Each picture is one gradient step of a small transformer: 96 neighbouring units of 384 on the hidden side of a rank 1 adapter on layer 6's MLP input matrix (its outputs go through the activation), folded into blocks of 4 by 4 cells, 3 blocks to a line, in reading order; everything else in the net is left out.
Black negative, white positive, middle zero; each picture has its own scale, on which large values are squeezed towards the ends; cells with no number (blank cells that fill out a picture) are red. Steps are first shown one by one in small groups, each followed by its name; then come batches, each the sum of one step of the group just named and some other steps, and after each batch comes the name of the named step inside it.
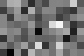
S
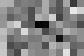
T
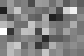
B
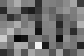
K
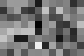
K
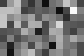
S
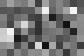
K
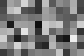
K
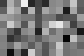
S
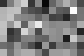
B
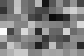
B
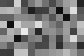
K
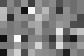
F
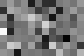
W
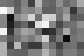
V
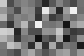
W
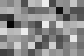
V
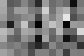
V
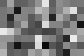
V
